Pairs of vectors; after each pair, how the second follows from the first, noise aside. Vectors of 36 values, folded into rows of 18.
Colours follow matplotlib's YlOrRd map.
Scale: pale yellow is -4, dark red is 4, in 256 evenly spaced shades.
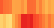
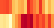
scaled up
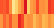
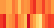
reversed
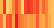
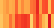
reversed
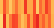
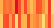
reversed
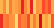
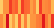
wrapped around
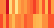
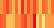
wrapped around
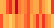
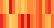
wrapped around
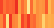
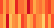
sign-scrambled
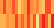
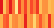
reversed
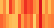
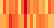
wrapped around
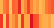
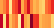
scaled up
